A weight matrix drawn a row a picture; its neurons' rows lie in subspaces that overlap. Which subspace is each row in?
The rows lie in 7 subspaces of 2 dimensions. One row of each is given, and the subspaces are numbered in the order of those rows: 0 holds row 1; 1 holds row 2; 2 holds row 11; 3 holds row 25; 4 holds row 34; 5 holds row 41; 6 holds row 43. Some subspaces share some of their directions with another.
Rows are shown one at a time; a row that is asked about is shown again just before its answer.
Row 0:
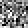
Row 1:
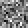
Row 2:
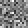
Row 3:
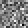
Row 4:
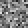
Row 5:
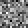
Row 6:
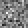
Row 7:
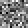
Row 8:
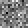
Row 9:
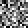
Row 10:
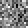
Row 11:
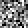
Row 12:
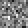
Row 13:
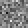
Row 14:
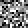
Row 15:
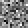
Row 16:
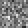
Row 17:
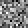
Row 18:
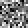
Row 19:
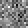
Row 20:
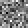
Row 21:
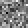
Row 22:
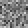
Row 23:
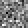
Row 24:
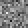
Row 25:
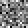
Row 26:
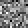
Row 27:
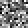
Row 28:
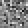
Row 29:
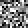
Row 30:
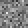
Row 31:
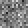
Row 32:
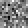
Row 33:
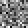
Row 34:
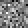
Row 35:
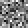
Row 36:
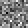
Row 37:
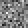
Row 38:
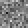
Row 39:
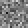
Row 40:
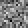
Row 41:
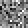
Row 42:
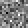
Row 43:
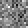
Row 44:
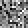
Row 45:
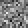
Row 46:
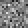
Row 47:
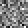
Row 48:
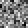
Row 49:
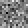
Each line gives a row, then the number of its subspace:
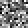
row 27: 0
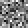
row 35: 5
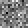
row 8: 6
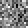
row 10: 6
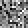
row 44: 5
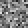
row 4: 0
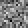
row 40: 0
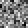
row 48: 1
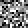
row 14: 5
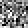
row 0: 2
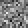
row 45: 0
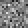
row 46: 4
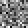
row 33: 3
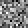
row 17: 5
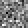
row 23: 2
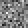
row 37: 2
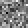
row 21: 1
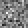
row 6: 2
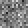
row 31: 6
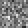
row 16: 4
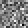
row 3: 3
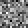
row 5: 3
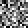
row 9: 3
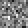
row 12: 4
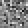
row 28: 5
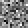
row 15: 5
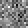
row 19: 6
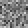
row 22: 2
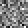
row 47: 3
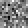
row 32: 4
